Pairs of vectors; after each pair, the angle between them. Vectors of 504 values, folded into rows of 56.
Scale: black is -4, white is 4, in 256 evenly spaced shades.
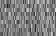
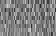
nearly opposite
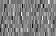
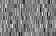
partly opposed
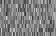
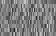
partly opposed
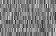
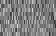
partly opposed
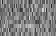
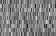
orthogonal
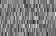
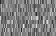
partly aligned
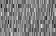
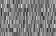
partly opposed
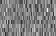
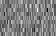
nearly opposite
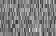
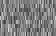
partly opposed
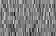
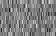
orthogonal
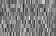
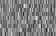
orthogonal
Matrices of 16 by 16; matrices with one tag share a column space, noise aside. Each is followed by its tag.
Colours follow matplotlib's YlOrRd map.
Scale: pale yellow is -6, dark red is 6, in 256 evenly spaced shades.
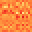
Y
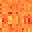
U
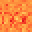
U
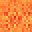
U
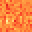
U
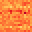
Y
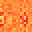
U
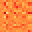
Y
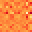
Y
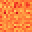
Y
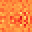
U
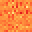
Y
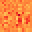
U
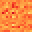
Y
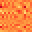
Y
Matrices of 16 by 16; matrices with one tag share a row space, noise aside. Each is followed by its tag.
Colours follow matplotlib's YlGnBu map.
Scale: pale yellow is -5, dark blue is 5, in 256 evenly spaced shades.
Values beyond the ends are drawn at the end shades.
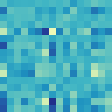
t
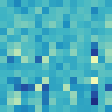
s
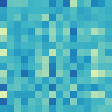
t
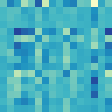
s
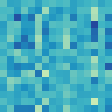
s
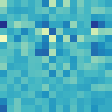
t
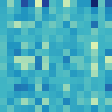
s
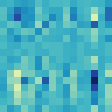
s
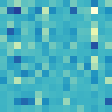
s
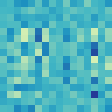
s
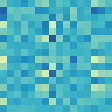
t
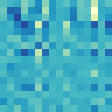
s
